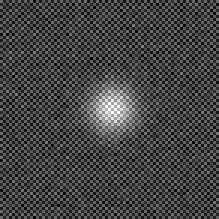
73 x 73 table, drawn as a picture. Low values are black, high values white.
The field is checkered. No single row or column stands out from its neighbours. The centre is the ninth with the highest average. One bump rises in the centre.
